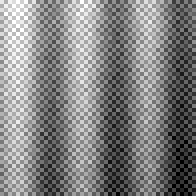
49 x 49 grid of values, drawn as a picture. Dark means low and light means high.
The ninth with the lowest average is the bottom right. Overall the values sit about 50% of the way up the scale. The field climbs toward the top left. Upright stripes repeat 3 times across the table. The top left is the ninth with the highest average.
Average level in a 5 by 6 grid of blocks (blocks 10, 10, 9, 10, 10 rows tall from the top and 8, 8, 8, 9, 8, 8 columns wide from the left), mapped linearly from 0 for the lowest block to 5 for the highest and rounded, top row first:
534242 | 524231 | 424231 | 423130 | 313120
